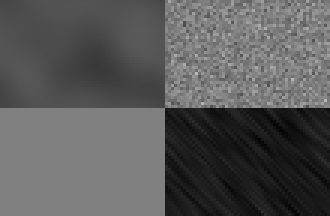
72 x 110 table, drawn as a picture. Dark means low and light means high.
The table splits into 2 rows of 2 panels. Panel 1,1: low, smooth, faint in contrast. Panel 1,2: middling, fine-grained. Panel 2,1: middling, flat. Panel 2,2: very low, slanting down to the right, faint in contrast.
